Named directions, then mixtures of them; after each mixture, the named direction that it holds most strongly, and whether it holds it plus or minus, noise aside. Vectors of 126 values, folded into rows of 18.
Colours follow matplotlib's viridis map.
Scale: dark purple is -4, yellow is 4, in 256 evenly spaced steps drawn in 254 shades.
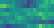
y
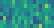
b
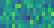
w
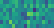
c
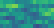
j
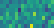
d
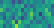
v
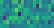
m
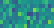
c, minus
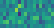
m, plus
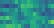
j, minus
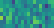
b, minus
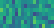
b, minus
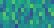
v, minus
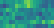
y, minus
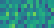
d, plus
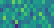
v, minus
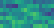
j, minus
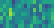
b, minus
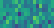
m, plus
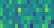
d, minus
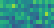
j, plus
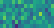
v, minus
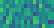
b, minus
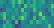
v, minus
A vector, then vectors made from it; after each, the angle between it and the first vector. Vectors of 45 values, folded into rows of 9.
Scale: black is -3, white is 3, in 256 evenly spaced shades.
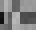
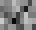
partly opposed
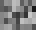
partly opposed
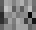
partly aligned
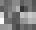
nearly opposite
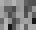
orthogonal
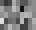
partly opposed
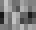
nearly parallel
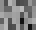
orthogonal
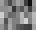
partly opposed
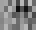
orthogonal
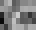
nearly parallel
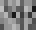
orthogonal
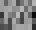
partly aligned
